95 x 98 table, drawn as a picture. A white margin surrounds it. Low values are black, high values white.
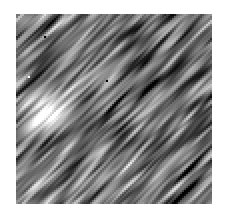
Ninth with the highest average: middle left. Lone odd cells: 3, 1 higher and 2 lower than their neighbours. Grain: diagonal, up to the right. Bumps: one, in the middle left.
